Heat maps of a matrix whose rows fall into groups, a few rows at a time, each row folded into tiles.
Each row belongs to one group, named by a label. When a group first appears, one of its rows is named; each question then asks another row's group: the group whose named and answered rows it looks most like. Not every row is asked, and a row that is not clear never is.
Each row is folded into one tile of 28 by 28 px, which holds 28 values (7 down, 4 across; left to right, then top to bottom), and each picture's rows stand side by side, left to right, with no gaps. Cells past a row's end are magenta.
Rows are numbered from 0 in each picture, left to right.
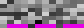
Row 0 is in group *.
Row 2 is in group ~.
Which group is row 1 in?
~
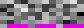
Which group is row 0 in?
~
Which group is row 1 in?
*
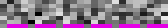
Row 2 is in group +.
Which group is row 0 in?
*
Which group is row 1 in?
+
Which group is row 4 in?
*
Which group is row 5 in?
~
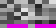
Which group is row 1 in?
+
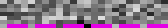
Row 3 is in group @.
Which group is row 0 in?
*
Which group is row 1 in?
*
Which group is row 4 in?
~
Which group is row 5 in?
~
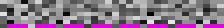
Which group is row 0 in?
~
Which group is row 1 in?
~
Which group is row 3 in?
@
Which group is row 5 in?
+
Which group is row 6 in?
@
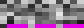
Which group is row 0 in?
@
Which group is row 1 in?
*
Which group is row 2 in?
+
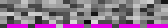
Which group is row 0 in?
@
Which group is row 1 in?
@
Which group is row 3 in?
+
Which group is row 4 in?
@
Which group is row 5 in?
~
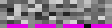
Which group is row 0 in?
~
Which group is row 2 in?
*
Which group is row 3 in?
@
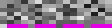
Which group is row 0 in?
~
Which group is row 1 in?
~
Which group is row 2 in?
@
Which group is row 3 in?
*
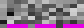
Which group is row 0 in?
+
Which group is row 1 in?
*
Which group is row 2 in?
~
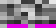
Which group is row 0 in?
~
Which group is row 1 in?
+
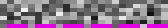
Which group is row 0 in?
*
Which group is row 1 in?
*
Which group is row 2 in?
+
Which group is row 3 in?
*
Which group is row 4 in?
~
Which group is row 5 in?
+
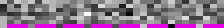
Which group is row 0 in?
*
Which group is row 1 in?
*
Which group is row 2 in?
@
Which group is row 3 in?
@
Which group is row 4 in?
@
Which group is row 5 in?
+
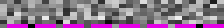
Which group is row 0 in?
+
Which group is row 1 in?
@
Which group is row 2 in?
+
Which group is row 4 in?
~
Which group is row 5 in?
*
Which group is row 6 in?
~
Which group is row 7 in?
@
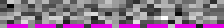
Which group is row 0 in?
~
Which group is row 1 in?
*
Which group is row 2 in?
@
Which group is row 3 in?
@
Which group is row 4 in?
~
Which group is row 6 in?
+
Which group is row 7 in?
@
